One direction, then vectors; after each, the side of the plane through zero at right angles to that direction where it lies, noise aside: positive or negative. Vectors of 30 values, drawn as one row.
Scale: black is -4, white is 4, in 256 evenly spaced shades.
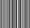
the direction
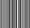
positive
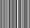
positive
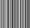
positive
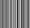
negative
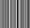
negative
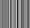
negative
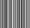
negative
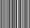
positive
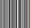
positive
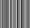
negative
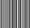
positive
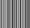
positive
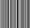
negative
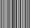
positive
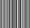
positive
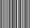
positive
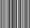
positive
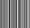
positive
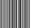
positive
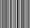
negative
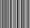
negative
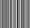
negative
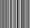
negative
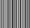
positive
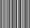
positive
